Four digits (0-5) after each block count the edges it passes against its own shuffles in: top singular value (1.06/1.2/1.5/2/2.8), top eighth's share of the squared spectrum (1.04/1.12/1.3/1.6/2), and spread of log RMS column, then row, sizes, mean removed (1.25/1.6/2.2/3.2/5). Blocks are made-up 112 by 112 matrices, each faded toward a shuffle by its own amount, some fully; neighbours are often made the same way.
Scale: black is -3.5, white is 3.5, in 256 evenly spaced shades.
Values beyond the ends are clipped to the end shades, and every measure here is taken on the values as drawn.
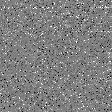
3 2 0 1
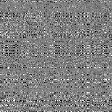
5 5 3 4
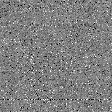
3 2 0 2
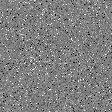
0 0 0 0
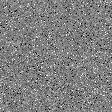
1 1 0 0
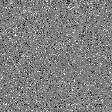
3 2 0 1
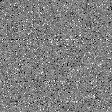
3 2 0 2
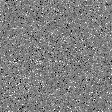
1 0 0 0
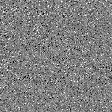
3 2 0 1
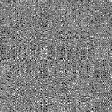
4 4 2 2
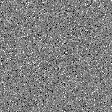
3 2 0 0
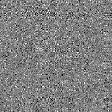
4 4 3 2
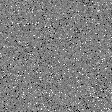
2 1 0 0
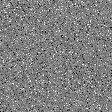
0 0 0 0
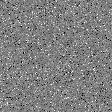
0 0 0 0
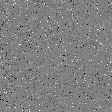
1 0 0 0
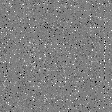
2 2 1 1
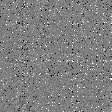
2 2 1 1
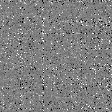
2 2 2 2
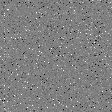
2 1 0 0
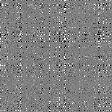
3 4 4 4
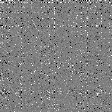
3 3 3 2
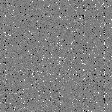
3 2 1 1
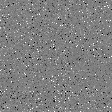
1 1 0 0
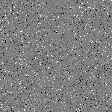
0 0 0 0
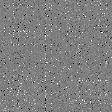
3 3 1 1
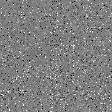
1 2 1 1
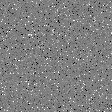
0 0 0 0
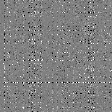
3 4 3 3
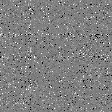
2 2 2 2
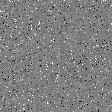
0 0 0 0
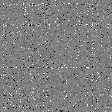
2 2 2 2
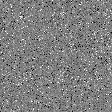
2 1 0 0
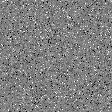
3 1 0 0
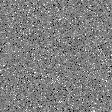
2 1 0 0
